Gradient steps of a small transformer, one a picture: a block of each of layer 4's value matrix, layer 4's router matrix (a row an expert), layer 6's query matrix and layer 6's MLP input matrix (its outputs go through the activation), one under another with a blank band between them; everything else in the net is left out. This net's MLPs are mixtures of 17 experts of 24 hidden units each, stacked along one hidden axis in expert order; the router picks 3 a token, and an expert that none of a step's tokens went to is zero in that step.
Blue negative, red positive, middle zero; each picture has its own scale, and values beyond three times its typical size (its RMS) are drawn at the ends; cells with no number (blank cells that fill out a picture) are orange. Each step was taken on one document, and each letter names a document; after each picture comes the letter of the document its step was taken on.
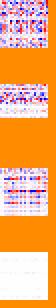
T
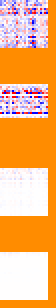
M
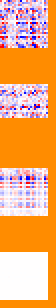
M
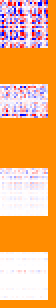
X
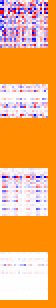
X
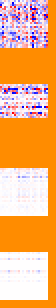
M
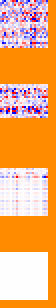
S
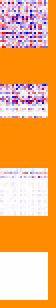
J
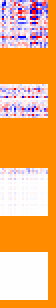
S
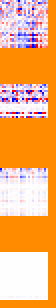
J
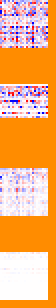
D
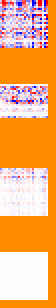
J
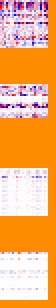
X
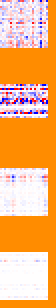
T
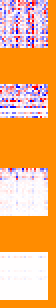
D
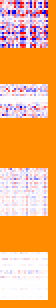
X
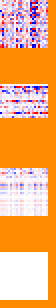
M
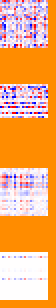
M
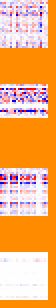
T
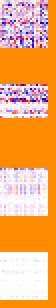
T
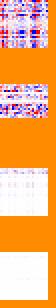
S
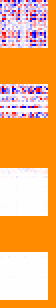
M
